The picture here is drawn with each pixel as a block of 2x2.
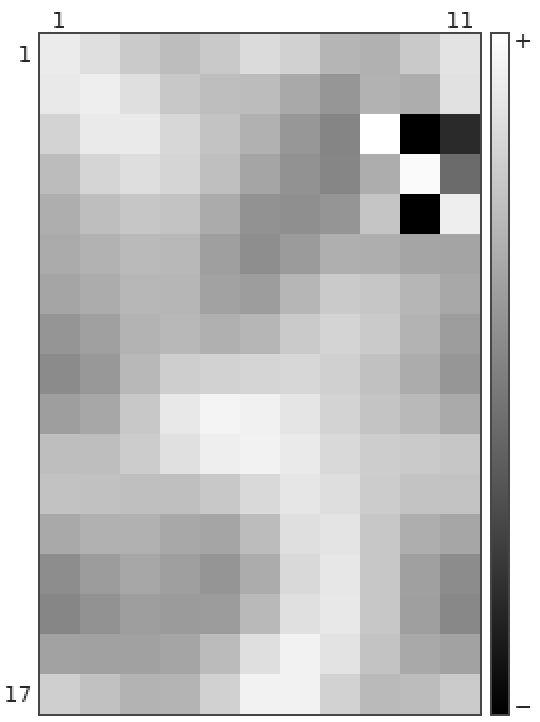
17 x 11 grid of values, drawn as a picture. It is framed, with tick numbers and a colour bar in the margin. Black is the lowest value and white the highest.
The top right is the ninth with the lowest average. The halves do not mirror each other. In the top right lies a patch that is rougher than the rest. The values are skewed, with a long tail toward low values. The top right is the roughest part. There is no overall slope.
